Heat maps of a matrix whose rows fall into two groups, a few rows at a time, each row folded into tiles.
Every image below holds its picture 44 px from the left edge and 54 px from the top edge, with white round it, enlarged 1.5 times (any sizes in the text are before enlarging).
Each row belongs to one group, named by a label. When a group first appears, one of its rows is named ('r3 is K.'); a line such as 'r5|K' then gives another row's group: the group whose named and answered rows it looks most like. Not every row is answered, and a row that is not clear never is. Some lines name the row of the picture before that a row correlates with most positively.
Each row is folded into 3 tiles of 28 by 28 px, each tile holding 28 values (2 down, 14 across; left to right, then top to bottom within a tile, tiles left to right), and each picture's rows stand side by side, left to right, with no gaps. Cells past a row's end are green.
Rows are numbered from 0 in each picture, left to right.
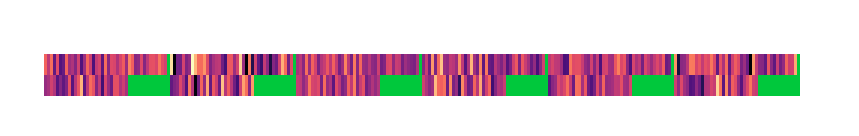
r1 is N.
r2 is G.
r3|G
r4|N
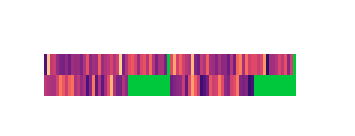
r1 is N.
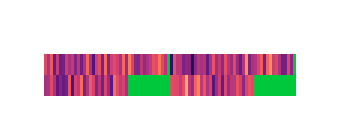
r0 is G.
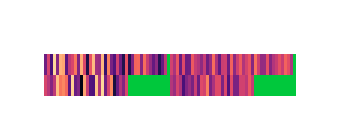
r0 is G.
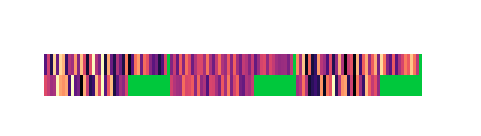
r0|G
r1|G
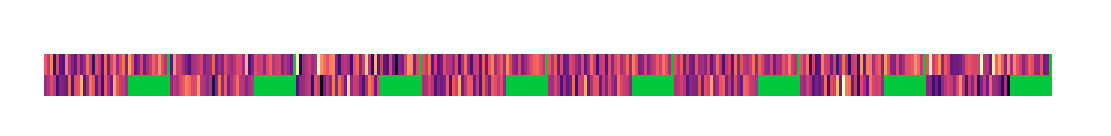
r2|N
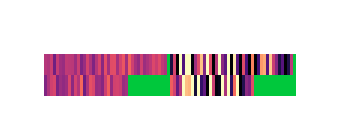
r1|G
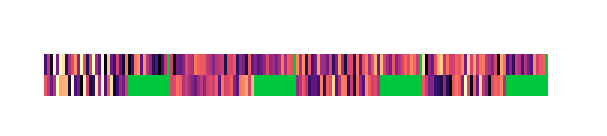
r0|G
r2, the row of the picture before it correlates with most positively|0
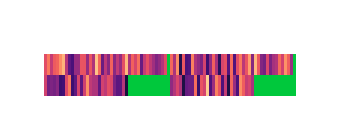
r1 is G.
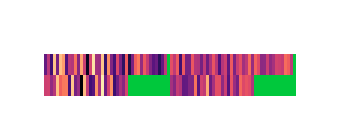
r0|G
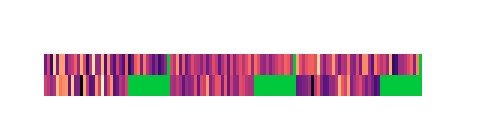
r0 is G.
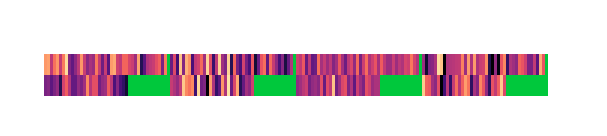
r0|N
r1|G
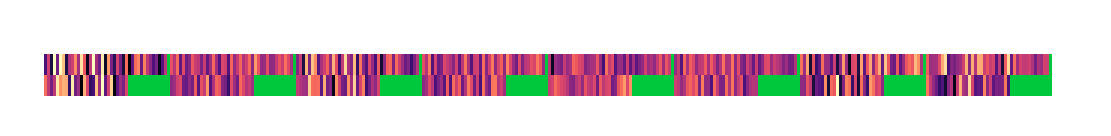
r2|G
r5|G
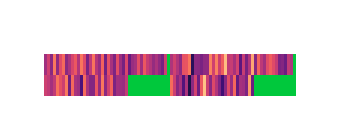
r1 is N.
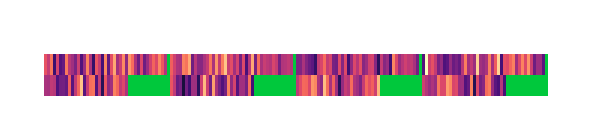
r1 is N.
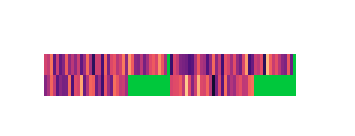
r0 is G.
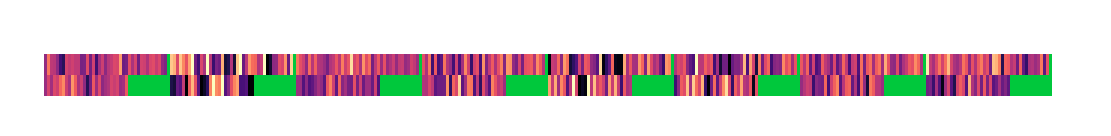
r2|N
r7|N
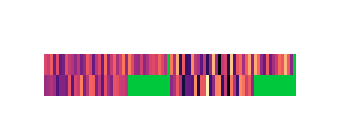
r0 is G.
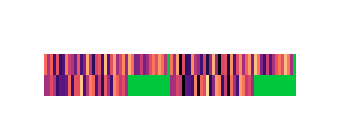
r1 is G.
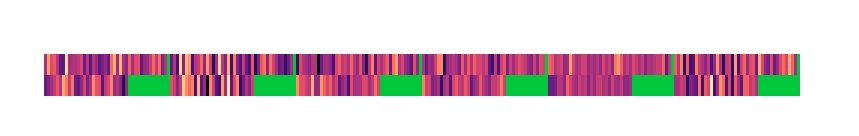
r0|N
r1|G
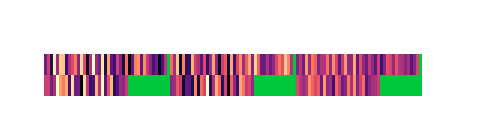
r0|G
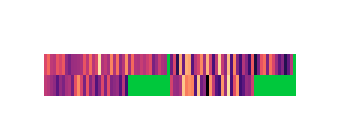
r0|N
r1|G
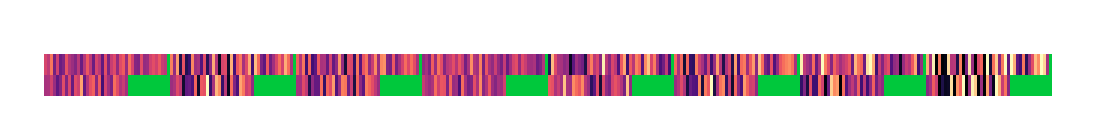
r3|G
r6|N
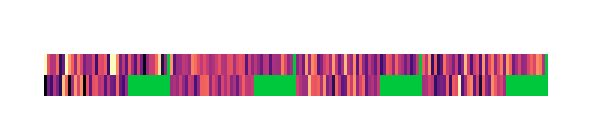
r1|N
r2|G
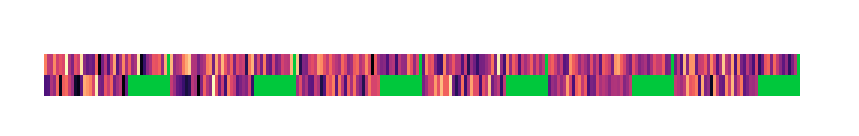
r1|N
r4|N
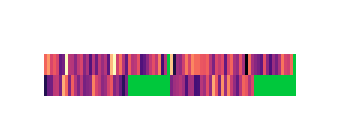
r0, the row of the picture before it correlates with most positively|4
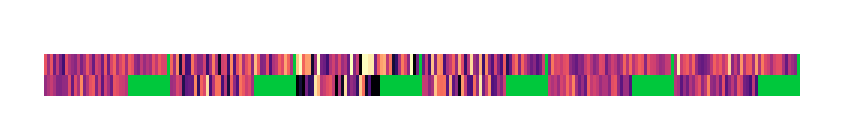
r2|N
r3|G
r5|N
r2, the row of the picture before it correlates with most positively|0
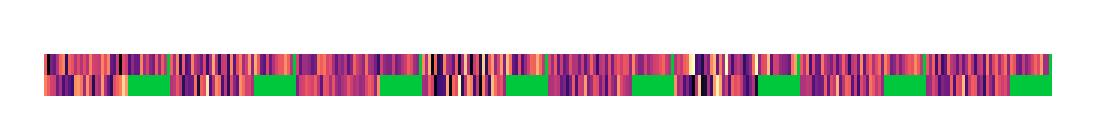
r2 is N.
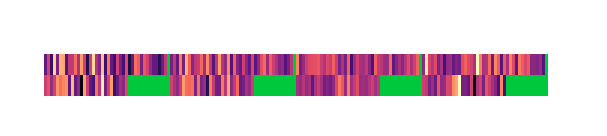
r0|G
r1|G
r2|N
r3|N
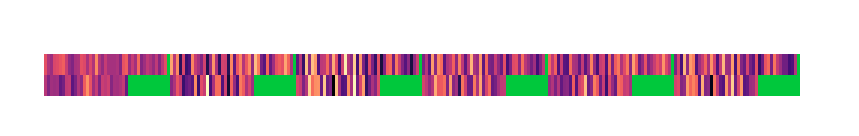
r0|N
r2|G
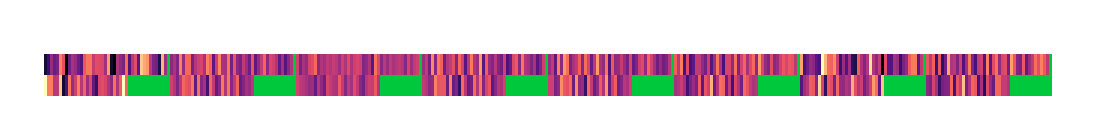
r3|G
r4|G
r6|N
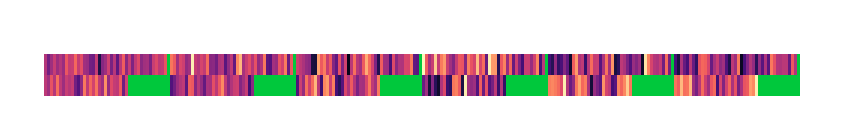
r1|N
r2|N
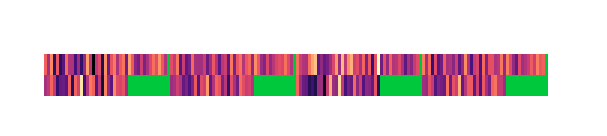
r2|N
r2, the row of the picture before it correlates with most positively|3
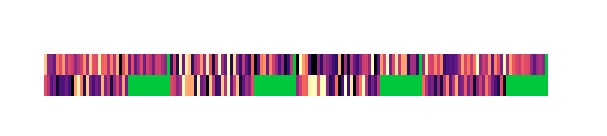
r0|N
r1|G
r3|N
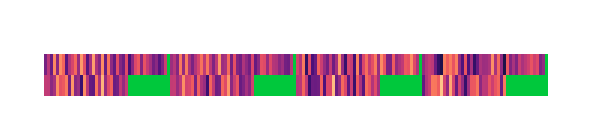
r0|G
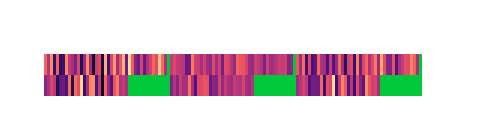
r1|N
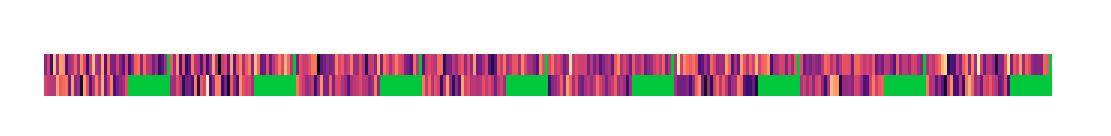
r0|G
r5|N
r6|N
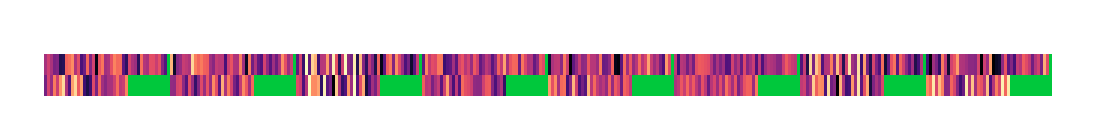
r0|N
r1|N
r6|G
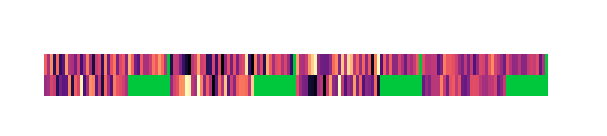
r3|N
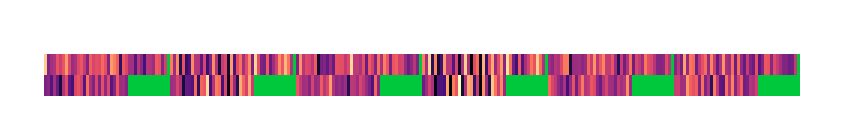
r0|N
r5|G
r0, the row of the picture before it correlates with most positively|2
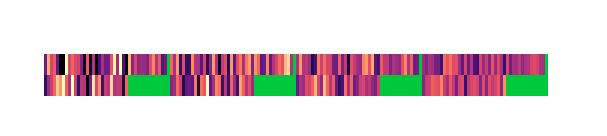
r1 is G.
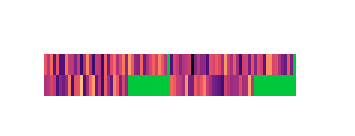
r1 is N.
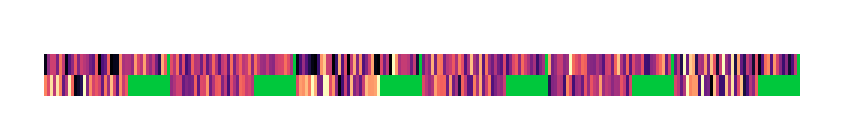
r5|G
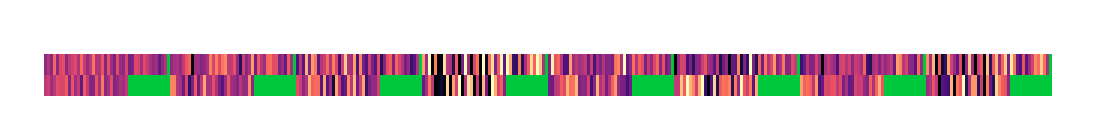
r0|G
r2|G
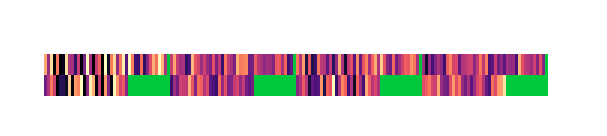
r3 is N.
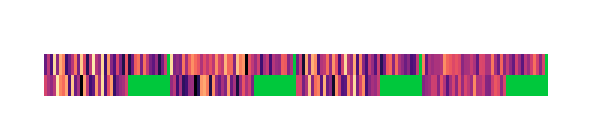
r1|N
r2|G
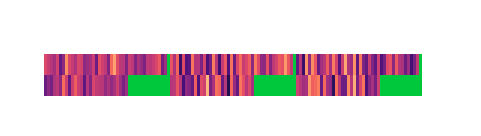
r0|N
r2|G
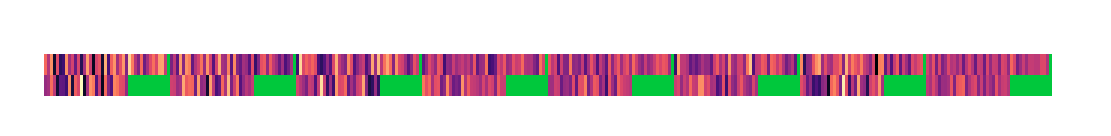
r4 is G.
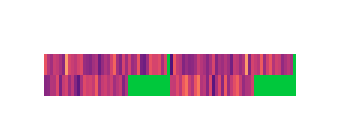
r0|N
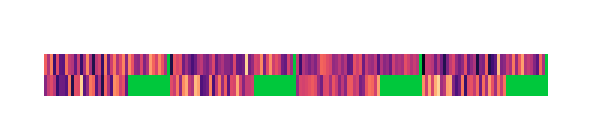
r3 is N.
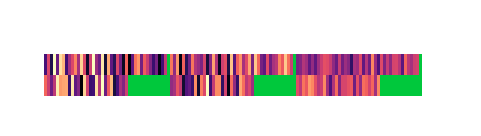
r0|G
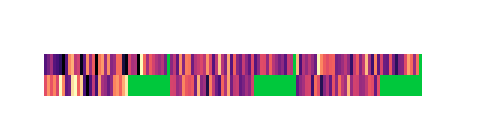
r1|G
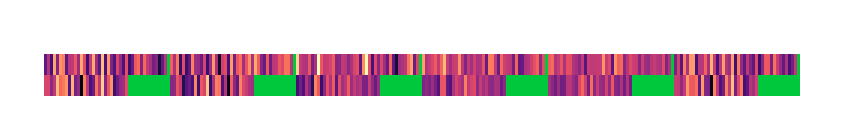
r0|G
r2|N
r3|N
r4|N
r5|G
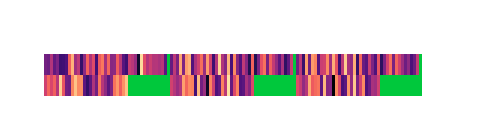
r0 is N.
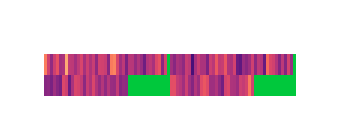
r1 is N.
